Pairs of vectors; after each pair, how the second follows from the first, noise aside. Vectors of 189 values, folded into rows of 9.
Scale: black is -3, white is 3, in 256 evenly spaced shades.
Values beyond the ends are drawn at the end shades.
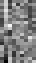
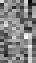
reversed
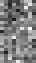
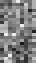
reversed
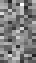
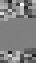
partly zeroed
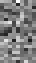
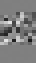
partly zeroed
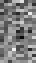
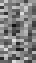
reversed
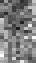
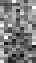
reversed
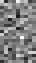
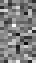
reversed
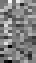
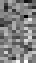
reversed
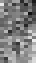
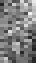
negated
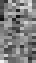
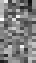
negated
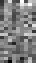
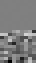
partly zeroed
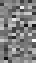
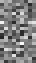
reversed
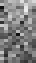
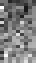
negated
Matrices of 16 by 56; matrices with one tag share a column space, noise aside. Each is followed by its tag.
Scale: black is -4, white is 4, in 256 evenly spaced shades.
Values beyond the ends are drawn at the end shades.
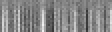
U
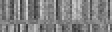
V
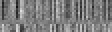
V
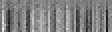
U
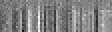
U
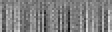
U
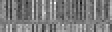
V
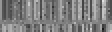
V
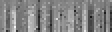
U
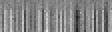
U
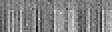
U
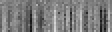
U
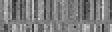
V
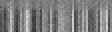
U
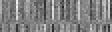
V
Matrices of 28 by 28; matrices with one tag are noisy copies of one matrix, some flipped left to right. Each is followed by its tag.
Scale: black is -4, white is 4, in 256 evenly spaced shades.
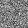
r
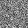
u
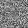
r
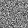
r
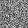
u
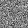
r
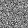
r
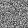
r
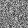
u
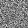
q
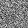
q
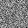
q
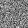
r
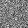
u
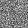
r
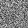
q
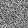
q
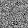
r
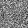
q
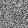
q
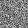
u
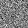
q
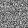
r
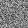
q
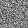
q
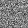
r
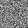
r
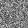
q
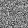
r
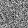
q
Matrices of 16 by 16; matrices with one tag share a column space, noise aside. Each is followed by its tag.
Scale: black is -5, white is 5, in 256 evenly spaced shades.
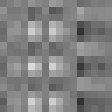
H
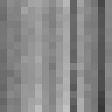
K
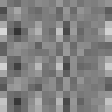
H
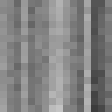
K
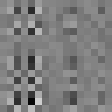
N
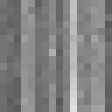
K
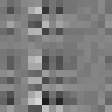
N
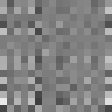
N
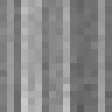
K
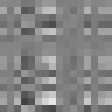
N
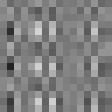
H
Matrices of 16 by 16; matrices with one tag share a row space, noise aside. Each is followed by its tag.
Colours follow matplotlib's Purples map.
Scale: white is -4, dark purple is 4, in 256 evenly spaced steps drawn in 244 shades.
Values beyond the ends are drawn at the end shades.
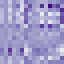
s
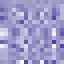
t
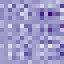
s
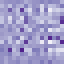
s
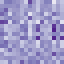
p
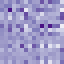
s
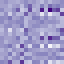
s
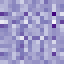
t
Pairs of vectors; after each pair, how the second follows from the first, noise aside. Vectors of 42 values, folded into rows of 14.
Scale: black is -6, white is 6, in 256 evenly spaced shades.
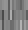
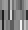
scaled up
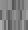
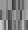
scaled up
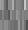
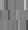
partly zeroed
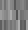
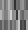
scaled up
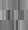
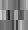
scaled up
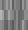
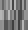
scaled up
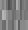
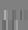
partly zeroed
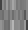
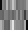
scaled up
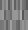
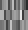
scaled up
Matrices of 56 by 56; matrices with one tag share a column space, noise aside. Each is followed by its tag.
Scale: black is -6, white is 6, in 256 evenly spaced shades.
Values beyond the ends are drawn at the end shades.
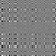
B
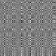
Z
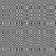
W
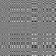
B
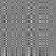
Z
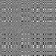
B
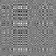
W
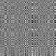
Z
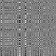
Z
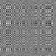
W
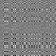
B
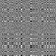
B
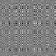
W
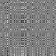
Z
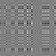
W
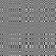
B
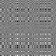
B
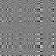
B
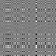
B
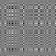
W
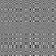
B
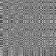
Z
